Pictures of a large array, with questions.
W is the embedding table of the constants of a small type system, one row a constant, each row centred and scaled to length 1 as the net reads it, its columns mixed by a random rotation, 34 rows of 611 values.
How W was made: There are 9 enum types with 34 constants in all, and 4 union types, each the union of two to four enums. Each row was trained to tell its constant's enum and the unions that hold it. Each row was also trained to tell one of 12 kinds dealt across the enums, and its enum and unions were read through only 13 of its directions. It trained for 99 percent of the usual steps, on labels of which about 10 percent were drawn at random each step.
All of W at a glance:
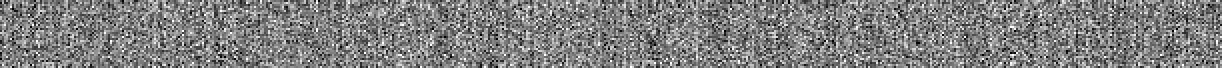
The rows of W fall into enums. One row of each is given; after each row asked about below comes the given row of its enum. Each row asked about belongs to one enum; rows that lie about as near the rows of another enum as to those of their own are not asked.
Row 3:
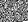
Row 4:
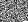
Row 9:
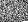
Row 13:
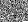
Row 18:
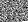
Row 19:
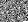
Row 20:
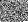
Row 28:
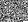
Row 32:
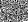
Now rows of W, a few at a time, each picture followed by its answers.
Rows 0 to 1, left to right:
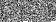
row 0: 32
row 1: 32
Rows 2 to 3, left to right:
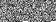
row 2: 3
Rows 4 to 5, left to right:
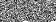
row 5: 20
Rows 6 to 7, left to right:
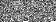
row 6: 18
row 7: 13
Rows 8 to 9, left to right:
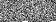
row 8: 4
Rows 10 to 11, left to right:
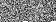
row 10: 13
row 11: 9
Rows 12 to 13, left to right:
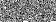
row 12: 28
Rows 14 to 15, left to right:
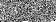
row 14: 9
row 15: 32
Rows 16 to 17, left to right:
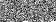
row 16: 4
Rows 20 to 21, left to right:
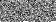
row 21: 20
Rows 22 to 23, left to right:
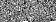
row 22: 18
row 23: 9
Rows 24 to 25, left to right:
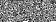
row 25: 18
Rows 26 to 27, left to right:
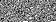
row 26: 20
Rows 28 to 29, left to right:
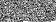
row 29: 20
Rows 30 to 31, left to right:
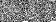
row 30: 9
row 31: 4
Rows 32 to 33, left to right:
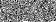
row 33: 19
